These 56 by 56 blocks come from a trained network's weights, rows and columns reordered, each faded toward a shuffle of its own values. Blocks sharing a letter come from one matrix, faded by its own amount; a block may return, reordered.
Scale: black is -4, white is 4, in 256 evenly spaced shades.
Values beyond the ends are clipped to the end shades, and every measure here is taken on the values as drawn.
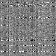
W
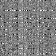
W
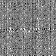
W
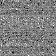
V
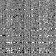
W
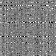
W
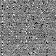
V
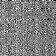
W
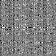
W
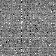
V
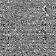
V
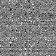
V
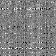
W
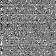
V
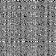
W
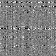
W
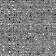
V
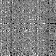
W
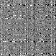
W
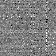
V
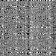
W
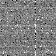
V
